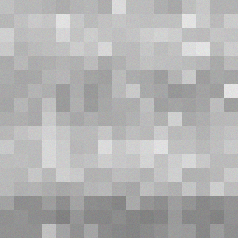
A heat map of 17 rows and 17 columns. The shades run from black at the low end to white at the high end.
Overall the values sit about 70% of the way up the scale. No single row or column stands out from its neighbours. Stripes running across repeat 2 times from top to bottom. The top part is higher, up to a seam about 80% of the way down.
